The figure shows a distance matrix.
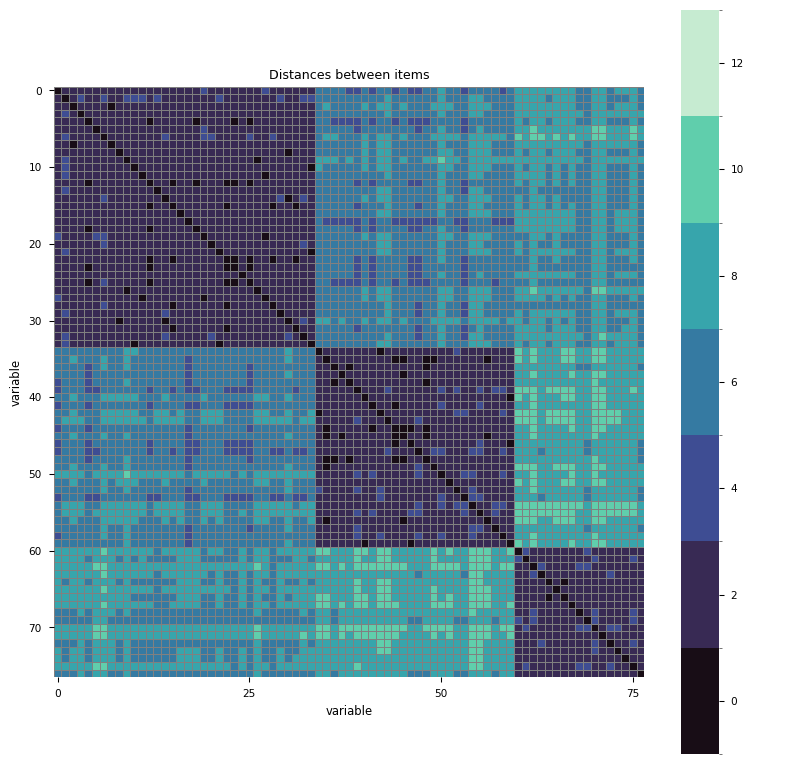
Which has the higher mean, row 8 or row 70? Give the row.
70
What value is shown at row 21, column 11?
2
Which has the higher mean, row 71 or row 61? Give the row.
71
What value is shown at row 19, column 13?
2
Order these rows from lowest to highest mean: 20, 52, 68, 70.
20, 52, 68, 70
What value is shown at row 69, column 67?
2
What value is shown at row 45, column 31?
6
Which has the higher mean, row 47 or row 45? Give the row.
45
